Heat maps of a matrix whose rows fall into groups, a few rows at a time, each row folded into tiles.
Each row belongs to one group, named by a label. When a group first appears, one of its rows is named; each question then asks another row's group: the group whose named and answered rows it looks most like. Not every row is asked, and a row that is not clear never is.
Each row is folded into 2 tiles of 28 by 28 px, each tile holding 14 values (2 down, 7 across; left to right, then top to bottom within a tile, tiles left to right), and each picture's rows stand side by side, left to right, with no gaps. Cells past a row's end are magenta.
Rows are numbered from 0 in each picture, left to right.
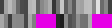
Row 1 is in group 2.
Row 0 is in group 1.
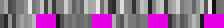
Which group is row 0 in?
2
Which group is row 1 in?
2
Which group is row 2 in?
1
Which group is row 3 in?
2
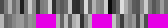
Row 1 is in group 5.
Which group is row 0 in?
1
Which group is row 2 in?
1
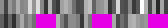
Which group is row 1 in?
1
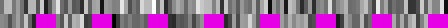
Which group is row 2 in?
2
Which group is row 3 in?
2
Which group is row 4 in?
2
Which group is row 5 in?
5
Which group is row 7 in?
5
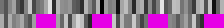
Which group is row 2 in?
5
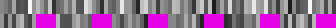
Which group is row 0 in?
5
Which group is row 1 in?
1
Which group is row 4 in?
2
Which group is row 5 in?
5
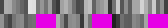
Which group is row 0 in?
1
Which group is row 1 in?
1
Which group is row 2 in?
2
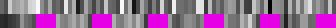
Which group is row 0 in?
2
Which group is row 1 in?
1
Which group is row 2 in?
1
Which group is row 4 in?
1
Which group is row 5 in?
2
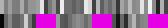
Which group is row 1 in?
1
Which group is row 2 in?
2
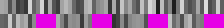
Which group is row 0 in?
5
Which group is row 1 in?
1
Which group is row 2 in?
2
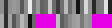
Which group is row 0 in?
5
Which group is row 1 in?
1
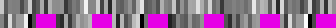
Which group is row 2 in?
5
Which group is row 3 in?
2
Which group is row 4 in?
2
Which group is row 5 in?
5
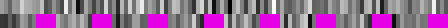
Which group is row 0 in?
2
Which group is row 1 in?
1
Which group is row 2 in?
2
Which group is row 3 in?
1
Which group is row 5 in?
5
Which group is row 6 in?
1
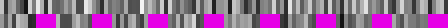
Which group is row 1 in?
1
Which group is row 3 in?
5
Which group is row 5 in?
2
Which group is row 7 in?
1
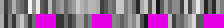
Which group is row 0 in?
5
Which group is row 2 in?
1
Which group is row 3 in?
1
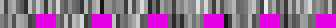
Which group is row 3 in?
2
